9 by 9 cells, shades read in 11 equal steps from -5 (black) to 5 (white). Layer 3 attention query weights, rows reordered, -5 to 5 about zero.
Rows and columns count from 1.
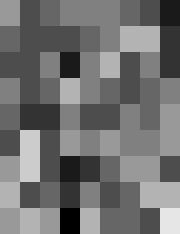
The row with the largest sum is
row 6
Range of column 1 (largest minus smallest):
4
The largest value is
4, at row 9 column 9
